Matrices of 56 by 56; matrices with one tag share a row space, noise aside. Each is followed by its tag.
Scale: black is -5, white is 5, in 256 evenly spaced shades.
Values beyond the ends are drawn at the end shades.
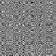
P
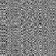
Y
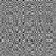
P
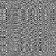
Y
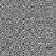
P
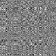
Y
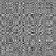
P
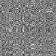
P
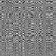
P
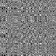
Y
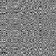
Y
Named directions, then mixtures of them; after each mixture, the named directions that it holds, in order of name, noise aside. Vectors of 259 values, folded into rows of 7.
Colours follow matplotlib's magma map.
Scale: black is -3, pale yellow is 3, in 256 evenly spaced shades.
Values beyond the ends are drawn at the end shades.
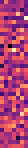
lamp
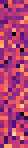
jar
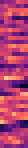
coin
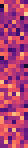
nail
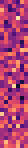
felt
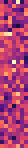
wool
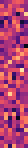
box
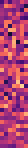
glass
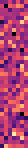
jar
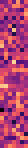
jar, nail, wool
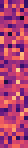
glass, lamp, nail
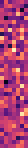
glass, lamp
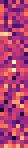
felt, jar, wool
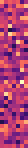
coin, felt, glass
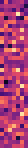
glass, lamp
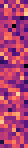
coin, nail, wool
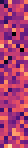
jar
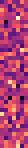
felt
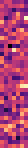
coin, lamp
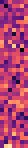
jar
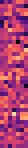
box, coin, glass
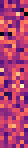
box, glass, lamp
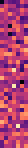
coin, felt, glass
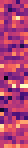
coin, felt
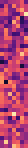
box, felt, nail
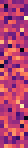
jar, lamp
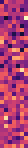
box, jar, lamp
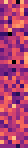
wool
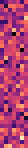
jar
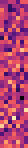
felt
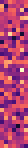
box, glass, nail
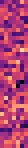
coin, felt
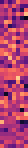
coin, glass, wool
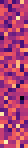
felt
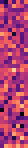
felt, jar, wool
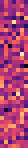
lamp, nail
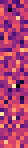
felt
